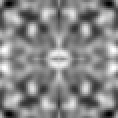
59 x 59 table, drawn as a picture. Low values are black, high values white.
No row or column stands out. The texture is blotchy. Its left and right halves mirror each other, and so do its top and bottom. The values follow a bell shape. There is no seam. There is no overall slope.
